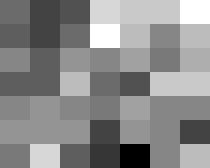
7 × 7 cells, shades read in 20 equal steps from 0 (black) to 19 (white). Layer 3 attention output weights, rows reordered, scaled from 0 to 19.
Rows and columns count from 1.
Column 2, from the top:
5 5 7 7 11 11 16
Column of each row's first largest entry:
7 4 7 6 5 1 2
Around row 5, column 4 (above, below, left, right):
8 5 10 12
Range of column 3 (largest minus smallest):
8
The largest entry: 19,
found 2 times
